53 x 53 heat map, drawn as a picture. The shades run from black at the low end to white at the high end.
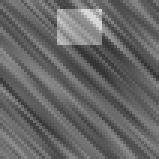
Grain: diagonal, down to the right. Odd patch: higher, in the top middle. Histogram: skewed, a long tail of high values. Roughest part: top middle. Ninth with the highest average: top middle.
